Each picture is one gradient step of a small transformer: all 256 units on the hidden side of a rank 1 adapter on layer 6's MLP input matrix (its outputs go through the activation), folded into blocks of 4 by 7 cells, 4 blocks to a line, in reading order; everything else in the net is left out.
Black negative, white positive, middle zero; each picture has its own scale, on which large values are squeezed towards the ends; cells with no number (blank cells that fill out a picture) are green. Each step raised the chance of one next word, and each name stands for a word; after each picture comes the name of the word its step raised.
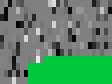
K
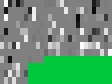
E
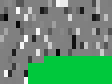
K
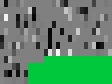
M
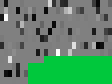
M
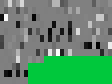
M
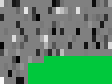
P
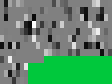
P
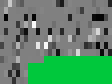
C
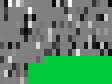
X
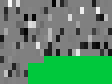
X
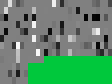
C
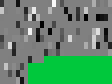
C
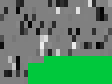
P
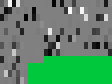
X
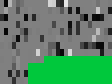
C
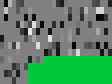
C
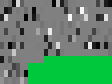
X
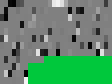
K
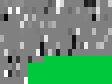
K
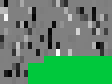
M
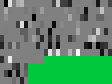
M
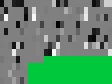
E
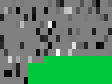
M
